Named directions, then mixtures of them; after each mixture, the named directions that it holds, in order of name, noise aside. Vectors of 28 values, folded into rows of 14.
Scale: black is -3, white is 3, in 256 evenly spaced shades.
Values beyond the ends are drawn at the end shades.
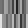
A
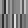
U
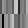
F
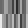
A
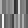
F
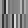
U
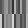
A, F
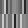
U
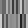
A, U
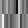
A, F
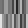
A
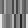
A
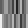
A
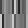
A, F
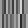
A, U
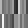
F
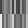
A, F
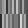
A, U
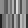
A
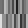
A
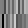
F, U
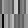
F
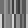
A, F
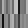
F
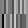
F, U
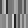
F, U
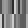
A, F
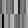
F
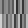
A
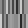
A, U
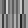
A, U
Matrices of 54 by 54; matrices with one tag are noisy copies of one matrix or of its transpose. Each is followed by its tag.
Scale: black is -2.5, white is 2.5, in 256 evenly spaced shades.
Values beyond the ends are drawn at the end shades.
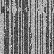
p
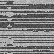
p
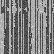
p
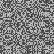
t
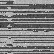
p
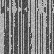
p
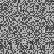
t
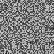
t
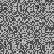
t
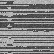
p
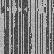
p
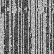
p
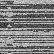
p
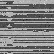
p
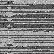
p
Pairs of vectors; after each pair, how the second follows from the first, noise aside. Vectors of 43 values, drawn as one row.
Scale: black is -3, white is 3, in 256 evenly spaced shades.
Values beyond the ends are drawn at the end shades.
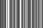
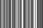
reversed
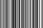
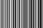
sign-scrambled
